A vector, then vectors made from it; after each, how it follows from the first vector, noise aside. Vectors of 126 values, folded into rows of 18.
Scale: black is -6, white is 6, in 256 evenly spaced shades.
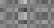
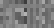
sign-scrambled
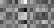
scaled up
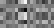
scaled up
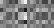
scaled up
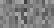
sign-scrambled
